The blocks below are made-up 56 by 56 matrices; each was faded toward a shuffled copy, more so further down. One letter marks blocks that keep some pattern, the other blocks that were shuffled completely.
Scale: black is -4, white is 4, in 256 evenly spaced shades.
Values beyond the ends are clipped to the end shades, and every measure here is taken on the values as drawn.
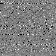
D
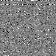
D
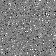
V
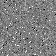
V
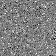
V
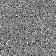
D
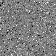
V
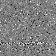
D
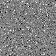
V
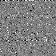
D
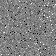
V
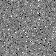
V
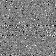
D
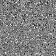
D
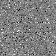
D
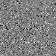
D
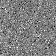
V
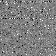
D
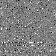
D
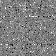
D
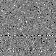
D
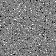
V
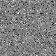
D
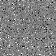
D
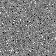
V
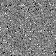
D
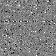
D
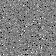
V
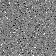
V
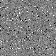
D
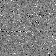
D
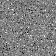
V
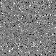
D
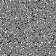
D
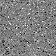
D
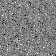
V
